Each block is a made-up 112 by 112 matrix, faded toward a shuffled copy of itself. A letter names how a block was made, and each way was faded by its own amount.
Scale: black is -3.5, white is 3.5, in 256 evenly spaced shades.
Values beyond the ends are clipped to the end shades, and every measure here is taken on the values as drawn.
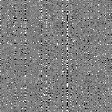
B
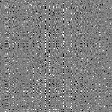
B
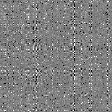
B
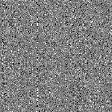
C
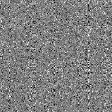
C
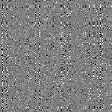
B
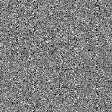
C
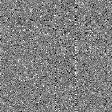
C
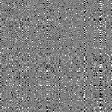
B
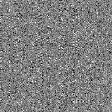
C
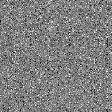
C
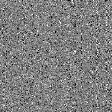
C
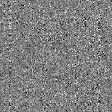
C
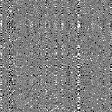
B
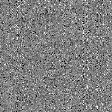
C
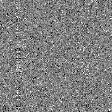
C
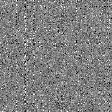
C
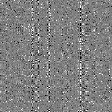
B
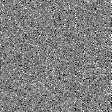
C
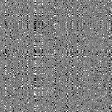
B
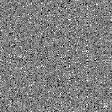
C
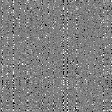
B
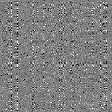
B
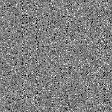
C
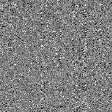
C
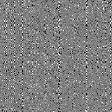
B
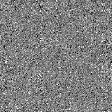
C
